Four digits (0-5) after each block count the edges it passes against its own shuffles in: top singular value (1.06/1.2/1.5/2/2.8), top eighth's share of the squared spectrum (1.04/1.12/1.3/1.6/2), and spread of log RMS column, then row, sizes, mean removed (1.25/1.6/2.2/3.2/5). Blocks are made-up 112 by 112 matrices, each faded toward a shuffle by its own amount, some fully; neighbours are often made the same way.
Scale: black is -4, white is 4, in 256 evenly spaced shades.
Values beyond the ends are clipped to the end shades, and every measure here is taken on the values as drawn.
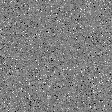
1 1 0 0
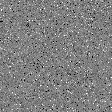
2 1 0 0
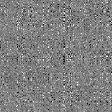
4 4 3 2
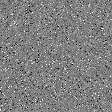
0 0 0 0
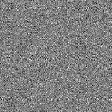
4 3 2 2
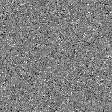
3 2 0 1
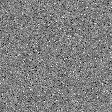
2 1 0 0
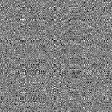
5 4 3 3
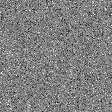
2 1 0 0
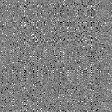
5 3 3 2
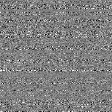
2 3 0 4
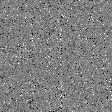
1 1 1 1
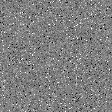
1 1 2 0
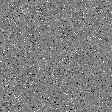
0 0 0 0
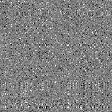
4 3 2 2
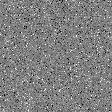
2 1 0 0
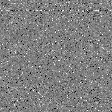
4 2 0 1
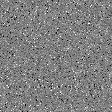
3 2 0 0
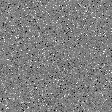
1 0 0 0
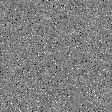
0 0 0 0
